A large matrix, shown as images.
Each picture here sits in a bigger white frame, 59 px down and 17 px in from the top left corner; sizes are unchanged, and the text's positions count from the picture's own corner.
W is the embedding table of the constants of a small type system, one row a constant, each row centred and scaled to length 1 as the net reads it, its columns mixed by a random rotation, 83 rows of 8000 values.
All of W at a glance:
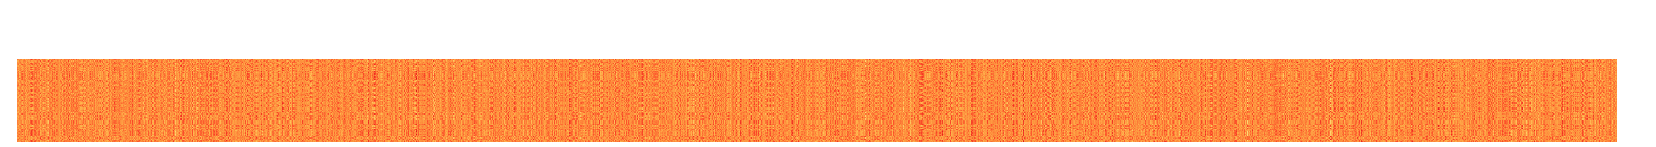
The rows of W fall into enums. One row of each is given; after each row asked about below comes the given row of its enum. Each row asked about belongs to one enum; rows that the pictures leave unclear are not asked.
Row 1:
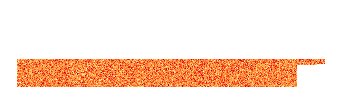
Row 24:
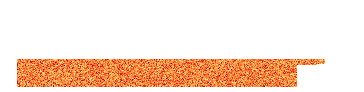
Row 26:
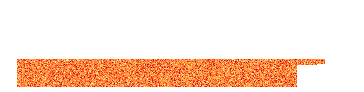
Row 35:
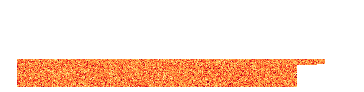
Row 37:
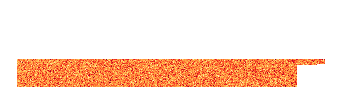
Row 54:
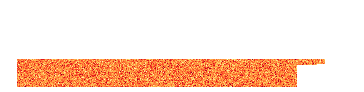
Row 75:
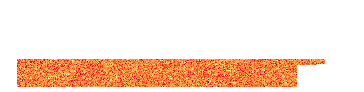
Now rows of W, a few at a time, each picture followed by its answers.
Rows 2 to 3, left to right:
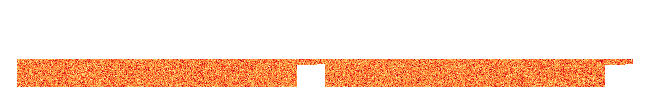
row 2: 1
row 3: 37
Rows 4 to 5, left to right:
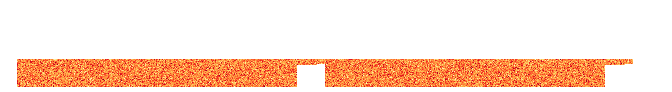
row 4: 24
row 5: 54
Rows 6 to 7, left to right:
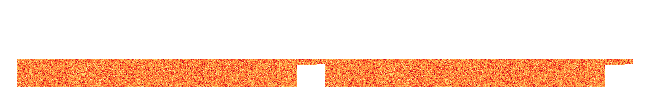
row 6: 1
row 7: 1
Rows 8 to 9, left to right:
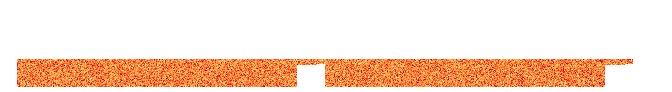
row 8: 24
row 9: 37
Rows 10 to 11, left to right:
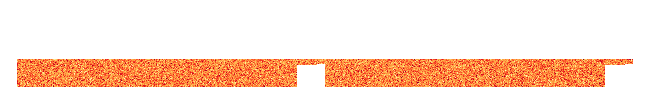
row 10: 24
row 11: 37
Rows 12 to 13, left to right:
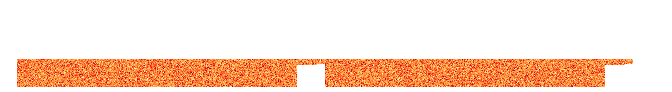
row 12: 54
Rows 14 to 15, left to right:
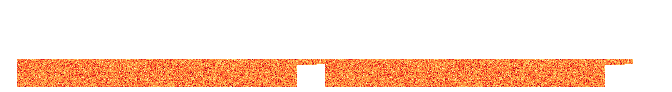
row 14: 54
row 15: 54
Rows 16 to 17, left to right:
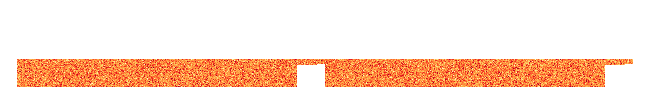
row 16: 26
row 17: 54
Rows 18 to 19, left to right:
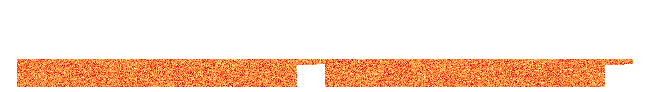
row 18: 54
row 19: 75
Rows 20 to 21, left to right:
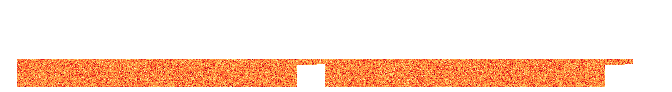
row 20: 54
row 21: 1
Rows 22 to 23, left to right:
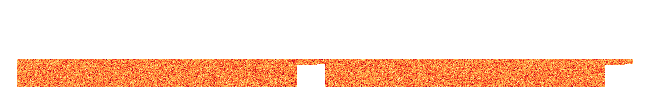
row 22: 37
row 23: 24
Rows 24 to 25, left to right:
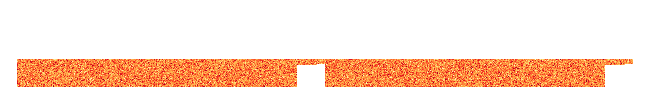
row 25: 54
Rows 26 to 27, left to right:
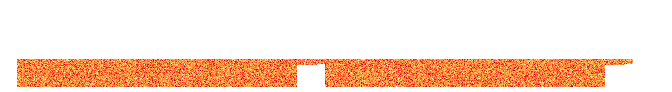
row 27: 24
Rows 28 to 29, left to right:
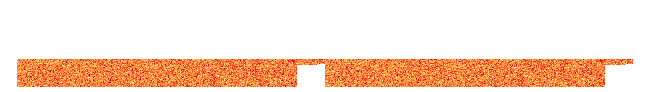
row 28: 37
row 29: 37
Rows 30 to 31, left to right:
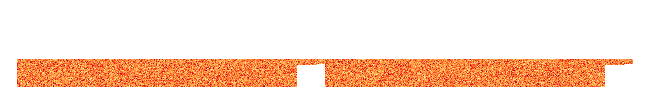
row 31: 75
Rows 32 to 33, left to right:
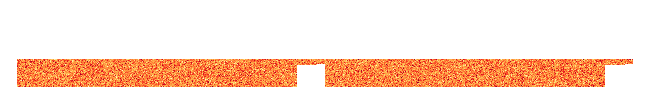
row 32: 75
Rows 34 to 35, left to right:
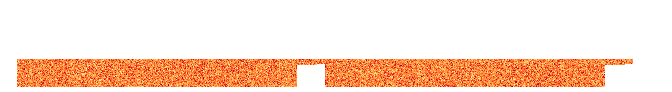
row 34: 1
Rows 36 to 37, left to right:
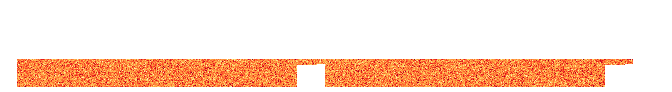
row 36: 54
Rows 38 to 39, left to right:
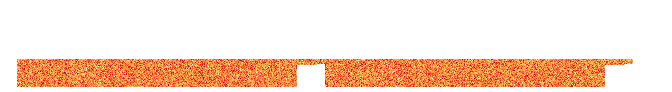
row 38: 1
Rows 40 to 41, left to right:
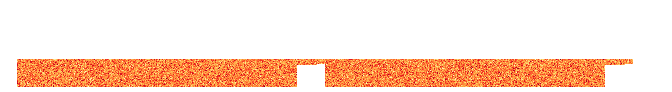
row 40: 24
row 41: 54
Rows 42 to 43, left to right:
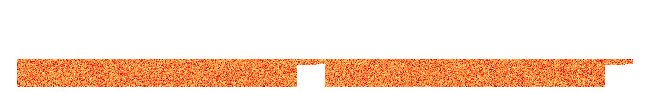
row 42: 24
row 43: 37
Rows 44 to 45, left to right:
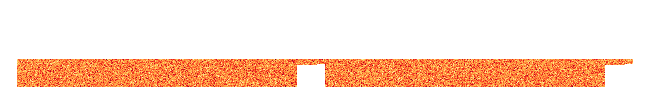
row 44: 37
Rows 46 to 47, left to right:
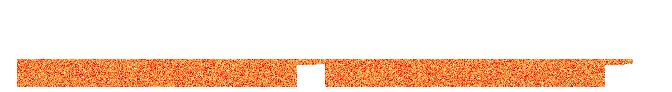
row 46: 54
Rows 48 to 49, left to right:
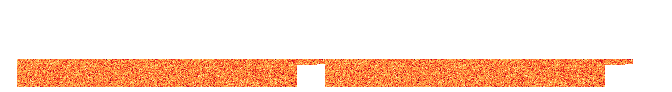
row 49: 37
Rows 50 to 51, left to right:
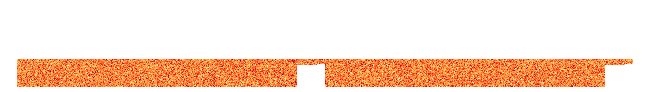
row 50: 37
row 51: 24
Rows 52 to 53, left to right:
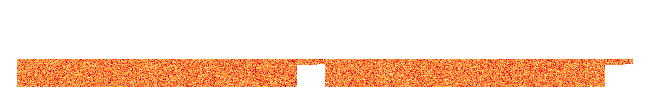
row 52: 37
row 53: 1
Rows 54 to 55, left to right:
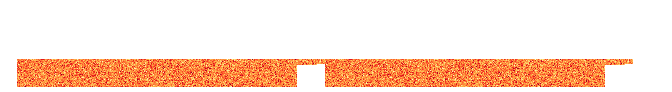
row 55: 54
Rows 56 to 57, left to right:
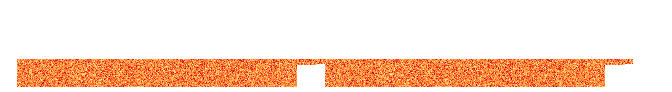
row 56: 1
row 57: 1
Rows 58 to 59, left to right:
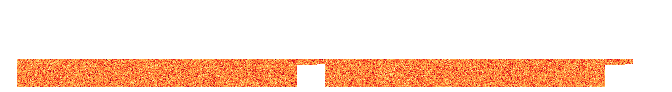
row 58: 37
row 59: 1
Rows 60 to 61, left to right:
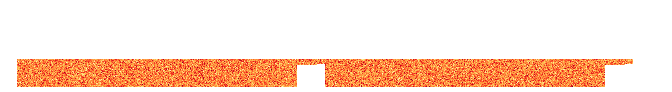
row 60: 1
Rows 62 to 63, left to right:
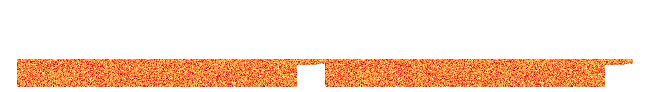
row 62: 24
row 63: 24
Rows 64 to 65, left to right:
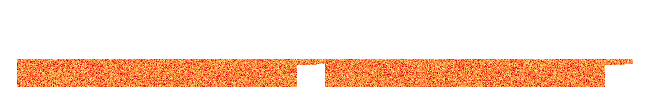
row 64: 24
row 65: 54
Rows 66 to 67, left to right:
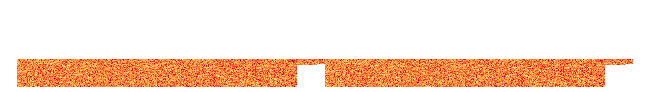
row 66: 37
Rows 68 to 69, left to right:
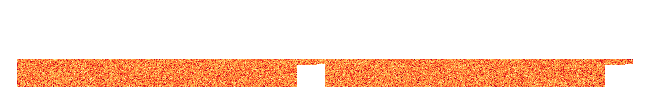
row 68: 24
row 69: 37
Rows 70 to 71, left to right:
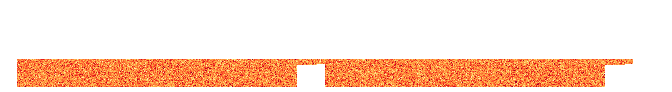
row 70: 54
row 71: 35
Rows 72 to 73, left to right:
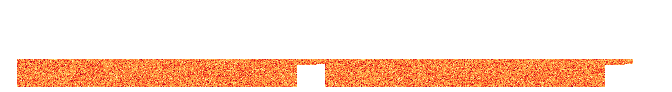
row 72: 75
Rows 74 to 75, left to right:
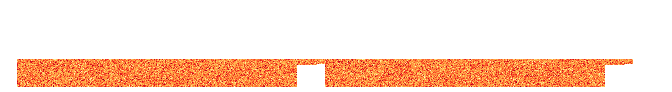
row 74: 24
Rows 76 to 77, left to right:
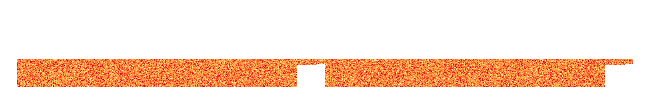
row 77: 26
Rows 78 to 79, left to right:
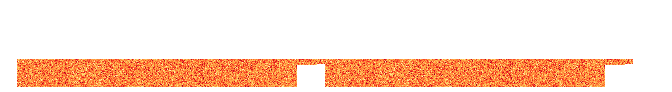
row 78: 1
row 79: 1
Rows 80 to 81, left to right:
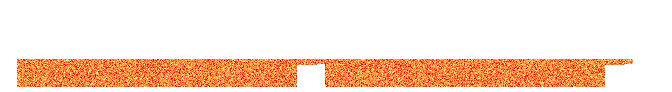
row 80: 26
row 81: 24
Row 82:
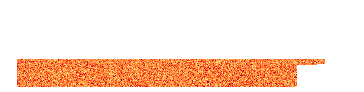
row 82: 35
